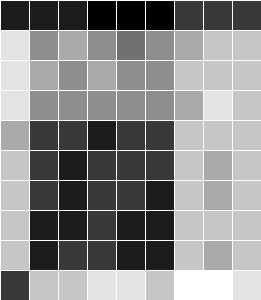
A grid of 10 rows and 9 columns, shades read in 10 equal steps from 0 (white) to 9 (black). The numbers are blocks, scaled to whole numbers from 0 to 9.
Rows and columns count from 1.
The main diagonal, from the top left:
8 4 4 4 7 7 2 2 2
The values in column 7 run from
0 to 7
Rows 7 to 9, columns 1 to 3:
2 7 8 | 2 8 8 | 2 8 7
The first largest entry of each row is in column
4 5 3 2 4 3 3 2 2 1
